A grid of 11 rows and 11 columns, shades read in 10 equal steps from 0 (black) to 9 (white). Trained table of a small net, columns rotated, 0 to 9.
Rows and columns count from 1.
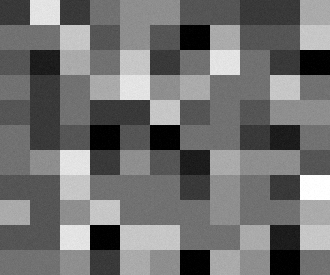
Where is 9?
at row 8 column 11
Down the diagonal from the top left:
2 4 6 6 2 0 1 5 4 1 4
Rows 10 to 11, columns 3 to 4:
8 0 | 5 2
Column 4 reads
4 3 4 6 2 0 2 4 7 0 2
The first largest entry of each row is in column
2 3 8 5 6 1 3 11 4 3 5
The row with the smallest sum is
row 6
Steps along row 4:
down up up up down up down same up down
